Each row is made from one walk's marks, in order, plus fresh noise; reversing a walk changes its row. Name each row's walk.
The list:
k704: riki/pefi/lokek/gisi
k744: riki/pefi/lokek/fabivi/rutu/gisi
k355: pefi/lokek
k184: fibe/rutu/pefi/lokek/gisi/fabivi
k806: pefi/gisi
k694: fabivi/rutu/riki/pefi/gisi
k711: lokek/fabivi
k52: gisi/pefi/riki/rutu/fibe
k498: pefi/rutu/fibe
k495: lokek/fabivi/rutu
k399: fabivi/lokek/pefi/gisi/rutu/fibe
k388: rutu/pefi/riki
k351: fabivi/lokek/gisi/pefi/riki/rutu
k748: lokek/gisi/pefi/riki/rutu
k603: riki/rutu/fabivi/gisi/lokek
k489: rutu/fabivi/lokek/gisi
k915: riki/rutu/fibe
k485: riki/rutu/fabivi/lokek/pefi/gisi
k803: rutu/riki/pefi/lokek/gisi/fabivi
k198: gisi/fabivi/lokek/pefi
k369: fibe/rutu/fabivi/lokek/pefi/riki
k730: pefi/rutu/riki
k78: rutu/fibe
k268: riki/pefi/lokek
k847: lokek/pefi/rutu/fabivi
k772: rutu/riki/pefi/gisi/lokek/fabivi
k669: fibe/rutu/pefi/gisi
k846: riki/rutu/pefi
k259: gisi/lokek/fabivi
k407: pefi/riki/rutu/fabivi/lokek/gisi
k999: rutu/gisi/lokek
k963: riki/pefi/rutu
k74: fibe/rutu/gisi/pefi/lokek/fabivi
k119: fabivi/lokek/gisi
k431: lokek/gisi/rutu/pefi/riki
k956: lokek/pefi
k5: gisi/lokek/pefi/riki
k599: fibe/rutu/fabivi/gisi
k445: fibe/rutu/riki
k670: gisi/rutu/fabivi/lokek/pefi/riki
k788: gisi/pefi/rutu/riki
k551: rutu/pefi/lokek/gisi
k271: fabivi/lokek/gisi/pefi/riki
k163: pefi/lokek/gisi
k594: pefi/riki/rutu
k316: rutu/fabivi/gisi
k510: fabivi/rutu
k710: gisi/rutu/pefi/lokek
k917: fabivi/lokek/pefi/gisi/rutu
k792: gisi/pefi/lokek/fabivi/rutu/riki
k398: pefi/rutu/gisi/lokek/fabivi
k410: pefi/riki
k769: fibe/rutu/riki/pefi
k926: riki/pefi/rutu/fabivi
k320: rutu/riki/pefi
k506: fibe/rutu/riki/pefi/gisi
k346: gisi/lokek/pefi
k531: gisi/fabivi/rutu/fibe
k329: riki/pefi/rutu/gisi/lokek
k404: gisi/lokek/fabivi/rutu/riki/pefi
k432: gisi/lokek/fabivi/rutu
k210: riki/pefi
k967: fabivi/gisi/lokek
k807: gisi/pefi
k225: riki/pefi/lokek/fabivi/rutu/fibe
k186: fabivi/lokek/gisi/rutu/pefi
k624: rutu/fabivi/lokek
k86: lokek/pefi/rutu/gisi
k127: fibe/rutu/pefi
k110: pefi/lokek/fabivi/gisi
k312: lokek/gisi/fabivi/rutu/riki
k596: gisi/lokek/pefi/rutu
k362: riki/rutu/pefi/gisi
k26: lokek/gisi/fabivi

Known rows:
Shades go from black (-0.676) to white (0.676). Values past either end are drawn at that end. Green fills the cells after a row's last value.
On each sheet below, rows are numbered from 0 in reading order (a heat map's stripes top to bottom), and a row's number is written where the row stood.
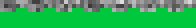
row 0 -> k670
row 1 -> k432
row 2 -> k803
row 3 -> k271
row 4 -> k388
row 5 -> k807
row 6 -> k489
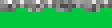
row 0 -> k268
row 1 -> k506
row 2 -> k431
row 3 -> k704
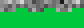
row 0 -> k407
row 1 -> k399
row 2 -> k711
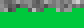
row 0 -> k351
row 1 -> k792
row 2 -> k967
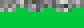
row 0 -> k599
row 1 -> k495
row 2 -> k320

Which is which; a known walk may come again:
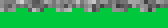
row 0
k967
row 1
k312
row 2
k807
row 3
k594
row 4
k670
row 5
k917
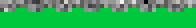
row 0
k730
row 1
k432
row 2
k803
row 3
k431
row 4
k329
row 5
k26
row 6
k710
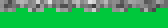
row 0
k198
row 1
k999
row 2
k369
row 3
k320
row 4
k404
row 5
k399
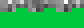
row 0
k704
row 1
k351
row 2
k963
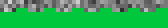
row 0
k78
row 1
k495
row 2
k624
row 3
k186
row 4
k596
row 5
k792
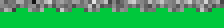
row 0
k531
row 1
k711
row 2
k788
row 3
k926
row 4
k119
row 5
k485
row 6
k551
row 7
k498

